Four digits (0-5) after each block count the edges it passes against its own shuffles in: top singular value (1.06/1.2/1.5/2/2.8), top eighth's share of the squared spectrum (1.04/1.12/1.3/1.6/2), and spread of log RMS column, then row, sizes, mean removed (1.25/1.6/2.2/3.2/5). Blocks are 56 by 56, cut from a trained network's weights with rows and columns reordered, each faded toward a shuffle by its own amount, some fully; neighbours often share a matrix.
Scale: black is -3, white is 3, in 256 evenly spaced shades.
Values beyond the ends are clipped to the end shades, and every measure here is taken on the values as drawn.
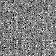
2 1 0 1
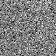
1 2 0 0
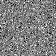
1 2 0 1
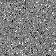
1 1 0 0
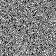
0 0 0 0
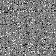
1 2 0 1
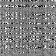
3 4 1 4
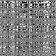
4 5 1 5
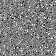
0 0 0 0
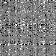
3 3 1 3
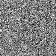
0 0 0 0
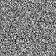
3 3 0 1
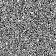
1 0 0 0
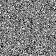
0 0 0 0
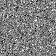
1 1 0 0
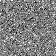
0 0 0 0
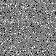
0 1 0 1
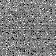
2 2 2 0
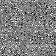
1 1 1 0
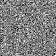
2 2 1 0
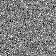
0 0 0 0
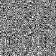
3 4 2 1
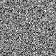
3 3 0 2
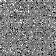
1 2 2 0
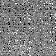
2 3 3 1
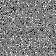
1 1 0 0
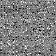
2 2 2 0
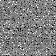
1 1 1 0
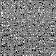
2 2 2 0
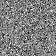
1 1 0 0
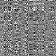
4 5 3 3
